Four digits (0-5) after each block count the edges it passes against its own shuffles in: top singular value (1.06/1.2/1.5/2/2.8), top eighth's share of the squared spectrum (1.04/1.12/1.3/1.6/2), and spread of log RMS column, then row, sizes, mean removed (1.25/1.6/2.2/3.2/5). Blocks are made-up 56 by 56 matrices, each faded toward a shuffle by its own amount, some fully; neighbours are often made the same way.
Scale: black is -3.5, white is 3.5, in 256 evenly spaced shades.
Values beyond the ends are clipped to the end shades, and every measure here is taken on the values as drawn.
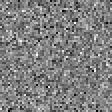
0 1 0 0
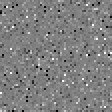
0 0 0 0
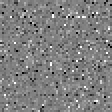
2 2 0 1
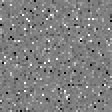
0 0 0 0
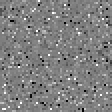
1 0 0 0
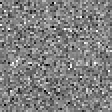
2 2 0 1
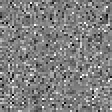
3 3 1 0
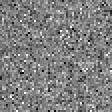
1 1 0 0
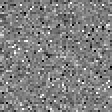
2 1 0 0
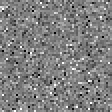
0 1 0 0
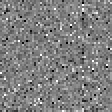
2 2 1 0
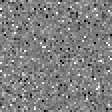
0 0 0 0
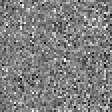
1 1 2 0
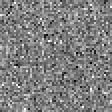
1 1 0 0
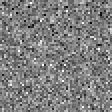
0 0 0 0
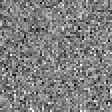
0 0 0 0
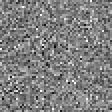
3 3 1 1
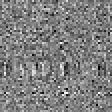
4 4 2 2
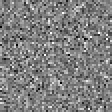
2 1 0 0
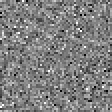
0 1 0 0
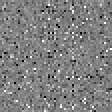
3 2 1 1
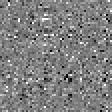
3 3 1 2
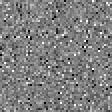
3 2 0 1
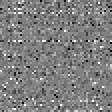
3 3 1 2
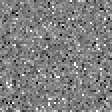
2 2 0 0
